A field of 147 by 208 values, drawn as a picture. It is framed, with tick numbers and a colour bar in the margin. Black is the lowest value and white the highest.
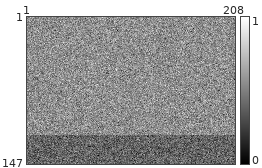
There are no regular stripes. Overall the values sit about 50% of the way up the scale. The top part is higher, up to a seam about 80% of the way down. The values follow a bell shape. Neither half mirrors the other.
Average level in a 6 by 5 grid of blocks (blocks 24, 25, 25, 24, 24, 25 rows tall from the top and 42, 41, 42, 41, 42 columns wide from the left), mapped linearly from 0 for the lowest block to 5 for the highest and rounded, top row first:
55555 / 55555 / 55555 / 55555 / 44444 / 00000
